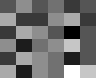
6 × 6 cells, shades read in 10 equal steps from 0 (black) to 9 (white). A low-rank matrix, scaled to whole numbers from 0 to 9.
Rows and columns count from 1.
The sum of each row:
20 23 19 25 21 32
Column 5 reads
2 6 0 7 1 9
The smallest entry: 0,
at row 3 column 5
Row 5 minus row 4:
-3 5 1 -1 -6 0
